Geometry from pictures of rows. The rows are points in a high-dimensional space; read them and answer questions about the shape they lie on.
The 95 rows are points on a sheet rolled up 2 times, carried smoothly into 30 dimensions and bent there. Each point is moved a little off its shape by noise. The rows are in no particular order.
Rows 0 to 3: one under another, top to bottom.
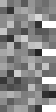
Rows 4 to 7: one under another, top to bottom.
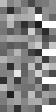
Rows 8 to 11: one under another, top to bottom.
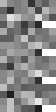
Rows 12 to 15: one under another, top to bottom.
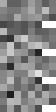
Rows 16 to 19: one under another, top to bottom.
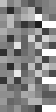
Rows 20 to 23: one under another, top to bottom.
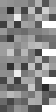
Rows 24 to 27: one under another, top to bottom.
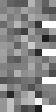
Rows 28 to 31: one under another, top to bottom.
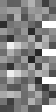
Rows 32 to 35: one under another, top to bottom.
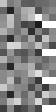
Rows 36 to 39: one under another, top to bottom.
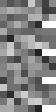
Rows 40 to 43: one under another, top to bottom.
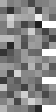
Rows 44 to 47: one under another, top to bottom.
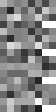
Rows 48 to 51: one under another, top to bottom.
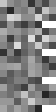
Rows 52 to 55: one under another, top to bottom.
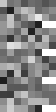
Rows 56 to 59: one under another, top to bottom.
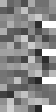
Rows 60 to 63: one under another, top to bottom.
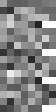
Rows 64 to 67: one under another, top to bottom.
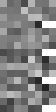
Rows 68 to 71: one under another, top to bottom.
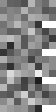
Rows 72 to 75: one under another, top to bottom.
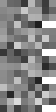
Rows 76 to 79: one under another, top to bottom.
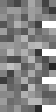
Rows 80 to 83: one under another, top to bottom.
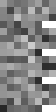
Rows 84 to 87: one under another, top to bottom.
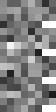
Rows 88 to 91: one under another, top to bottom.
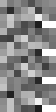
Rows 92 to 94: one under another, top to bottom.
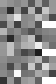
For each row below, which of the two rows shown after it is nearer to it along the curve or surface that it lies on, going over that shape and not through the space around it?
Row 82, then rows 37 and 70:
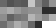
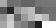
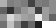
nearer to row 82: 37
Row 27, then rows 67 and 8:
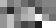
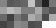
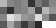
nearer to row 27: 8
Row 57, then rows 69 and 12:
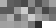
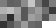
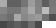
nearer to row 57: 69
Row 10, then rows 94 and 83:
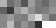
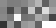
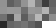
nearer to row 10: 83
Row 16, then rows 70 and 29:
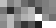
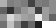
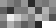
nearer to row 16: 70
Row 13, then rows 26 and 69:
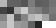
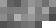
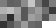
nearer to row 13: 69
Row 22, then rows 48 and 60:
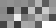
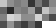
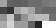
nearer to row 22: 48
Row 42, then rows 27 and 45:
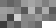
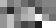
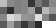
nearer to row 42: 45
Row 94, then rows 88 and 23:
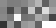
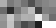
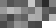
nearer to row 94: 88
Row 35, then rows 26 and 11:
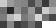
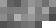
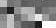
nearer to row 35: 11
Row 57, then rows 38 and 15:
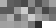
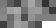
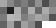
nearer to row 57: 38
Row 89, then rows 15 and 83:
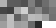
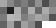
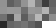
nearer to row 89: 83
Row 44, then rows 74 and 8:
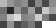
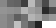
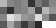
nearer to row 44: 8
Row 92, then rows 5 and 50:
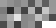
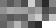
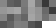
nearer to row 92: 50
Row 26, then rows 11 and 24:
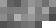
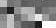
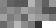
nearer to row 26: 24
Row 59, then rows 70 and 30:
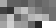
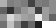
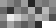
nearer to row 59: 70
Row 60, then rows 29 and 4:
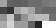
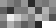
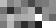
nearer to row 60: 4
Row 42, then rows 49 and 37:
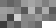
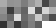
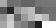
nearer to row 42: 49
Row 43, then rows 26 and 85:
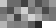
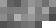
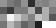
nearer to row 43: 85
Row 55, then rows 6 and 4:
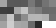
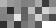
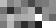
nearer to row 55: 4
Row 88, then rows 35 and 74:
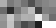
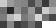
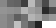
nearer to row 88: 35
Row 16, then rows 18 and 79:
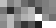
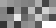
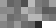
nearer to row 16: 18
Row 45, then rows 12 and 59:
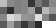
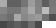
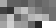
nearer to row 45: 59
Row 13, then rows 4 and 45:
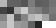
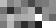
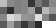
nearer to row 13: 4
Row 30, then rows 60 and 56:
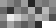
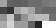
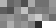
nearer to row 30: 60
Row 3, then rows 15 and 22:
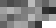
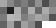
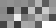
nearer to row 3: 22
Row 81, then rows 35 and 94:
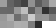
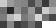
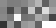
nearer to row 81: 35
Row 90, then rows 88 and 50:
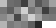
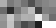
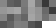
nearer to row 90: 88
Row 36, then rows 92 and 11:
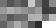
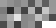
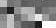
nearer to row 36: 11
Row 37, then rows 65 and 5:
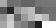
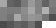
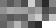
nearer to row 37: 5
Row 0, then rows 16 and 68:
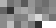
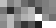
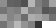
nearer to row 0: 68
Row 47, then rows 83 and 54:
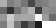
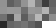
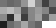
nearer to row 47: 83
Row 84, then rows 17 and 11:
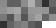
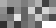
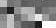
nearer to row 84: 17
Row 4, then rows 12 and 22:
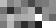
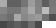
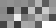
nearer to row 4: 22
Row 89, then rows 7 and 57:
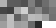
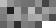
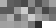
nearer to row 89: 57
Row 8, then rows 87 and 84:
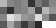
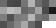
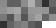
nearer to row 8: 84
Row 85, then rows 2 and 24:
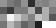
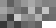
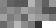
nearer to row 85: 2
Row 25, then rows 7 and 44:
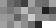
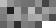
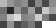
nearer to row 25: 44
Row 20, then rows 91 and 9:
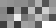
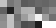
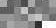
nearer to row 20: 91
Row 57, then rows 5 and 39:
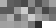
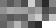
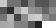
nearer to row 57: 39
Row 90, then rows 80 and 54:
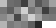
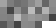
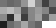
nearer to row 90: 54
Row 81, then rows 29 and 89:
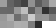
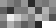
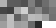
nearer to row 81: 89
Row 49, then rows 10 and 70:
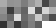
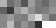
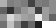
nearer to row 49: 70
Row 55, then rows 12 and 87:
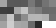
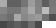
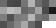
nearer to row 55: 87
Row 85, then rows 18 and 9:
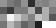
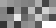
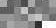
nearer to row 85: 18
